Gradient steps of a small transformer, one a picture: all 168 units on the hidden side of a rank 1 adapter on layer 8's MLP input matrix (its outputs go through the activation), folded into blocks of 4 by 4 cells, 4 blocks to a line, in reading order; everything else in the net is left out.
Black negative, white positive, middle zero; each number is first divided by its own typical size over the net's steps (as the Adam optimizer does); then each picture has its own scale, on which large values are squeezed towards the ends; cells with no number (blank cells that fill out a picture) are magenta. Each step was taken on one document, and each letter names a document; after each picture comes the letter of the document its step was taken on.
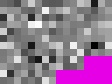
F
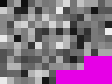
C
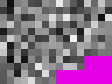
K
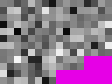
F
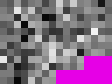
K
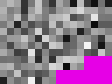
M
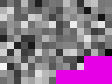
K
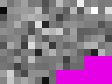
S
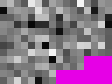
S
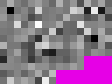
S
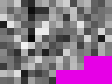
C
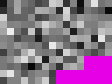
C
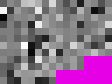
S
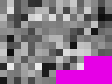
K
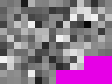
M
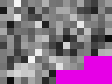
C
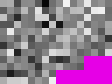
C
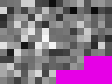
S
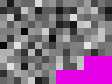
M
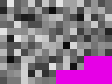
K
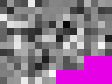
K
